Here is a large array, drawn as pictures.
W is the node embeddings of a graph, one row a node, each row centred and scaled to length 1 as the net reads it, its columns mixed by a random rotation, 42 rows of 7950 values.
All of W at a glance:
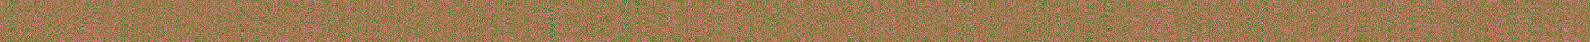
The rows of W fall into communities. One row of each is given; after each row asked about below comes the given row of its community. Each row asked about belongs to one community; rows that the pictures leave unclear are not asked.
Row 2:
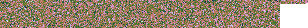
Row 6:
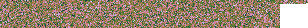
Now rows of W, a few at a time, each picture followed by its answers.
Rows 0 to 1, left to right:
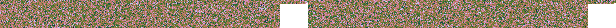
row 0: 2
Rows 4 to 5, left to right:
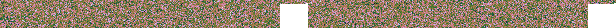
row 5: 6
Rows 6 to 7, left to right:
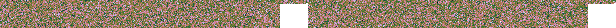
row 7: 2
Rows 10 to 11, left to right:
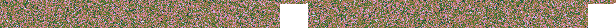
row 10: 2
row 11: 2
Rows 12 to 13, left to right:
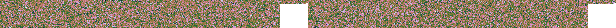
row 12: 6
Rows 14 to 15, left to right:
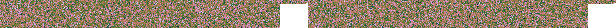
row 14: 2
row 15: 6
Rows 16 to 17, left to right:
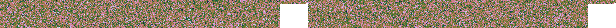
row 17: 6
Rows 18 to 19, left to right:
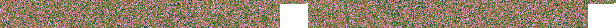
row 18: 2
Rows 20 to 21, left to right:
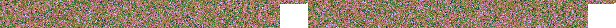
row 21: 2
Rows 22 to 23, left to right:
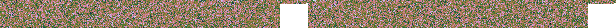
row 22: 6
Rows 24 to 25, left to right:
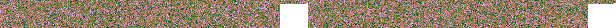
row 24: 2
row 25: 6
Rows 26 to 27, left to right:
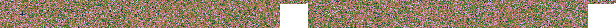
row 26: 2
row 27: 6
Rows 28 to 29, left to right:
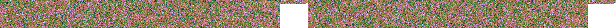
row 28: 2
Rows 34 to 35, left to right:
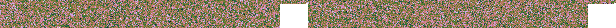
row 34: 2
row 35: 6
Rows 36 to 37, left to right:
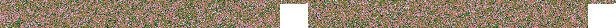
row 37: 6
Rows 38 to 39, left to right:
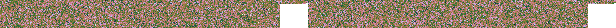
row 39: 6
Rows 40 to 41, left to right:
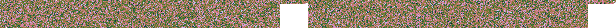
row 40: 2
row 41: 2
